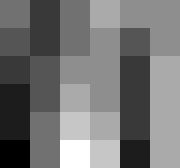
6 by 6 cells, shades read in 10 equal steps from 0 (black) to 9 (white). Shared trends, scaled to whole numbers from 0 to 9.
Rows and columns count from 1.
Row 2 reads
3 2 4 5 3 5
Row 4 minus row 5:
0 -1 -1 -1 0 0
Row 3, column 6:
6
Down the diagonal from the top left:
4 2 5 5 2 6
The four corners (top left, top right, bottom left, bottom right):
4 5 0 6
